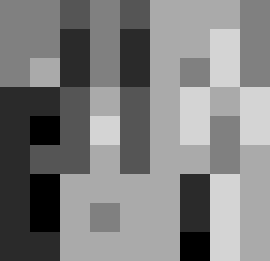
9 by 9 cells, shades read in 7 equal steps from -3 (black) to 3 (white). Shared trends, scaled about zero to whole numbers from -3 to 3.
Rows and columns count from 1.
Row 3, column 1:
0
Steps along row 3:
up down up down up down up down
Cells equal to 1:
29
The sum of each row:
1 0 0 1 0 -1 0 -1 0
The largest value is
2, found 10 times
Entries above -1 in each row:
7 7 7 5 5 5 6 6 6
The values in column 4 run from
0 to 2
